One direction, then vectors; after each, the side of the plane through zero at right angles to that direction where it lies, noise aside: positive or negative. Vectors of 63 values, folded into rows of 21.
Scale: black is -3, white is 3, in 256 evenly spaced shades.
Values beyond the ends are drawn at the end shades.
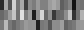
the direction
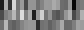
positive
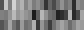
positive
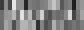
positive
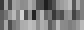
positive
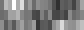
positive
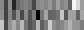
negative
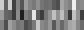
negative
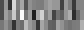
positive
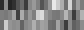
positive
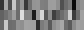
positive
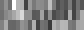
positive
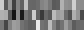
negative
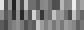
negative
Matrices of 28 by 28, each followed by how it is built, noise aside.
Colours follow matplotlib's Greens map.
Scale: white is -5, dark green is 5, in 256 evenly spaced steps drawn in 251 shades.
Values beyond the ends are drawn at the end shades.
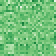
low rank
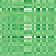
low rank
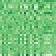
low rank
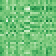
low rank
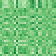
low rank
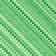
Toeplitz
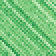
Toeplitz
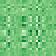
low rank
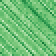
Toeplitz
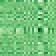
low rank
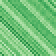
Toeplitz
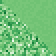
lower triangular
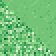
lower triangular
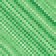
Toeplitz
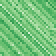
Toeplitz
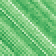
Toeplitz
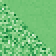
lower triangular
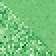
lower triangular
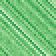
Toeplitz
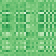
low rank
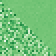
lower triangular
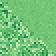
lower triangular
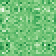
low rank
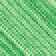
Toeplitz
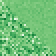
lower triangular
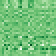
low rank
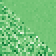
lower triangular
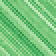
Toeplitz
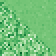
lower triangular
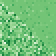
lower triangular
